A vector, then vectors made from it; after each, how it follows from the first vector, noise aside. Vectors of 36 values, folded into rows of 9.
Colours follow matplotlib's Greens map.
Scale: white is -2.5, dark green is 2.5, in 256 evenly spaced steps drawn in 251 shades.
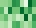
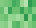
shrunk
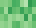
shrunk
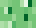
partly zeroed
